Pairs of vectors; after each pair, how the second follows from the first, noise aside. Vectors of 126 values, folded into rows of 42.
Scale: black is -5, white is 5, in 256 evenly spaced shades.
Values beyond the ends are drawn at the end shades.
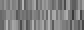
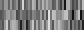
scaled up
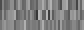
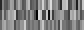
scaled up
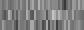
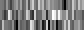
scaled up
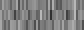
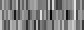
scaled up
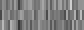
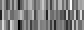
scaled up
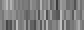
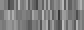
wrapped around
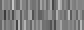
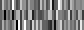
scaled up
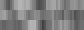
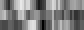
scaled up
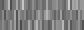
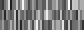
scaled up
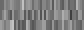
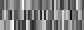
scaled up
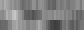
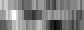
scaled up
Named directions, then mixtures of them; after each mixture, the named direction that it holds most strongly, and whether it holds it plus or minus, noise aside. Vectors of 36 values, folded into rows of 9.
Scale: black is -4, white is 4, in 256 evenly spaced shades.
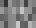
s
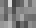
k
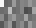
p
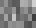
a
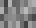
s, plus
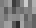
k, plus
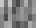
k, plus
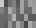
p, plus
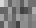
s, minus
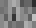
a, minus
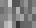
k, plus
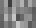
k, minus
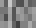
k, plus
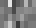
k, plus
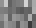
s, minus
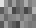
p, plus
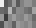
p, plus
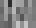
k, minus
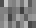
s, minus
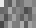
p, plus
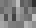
a, minus
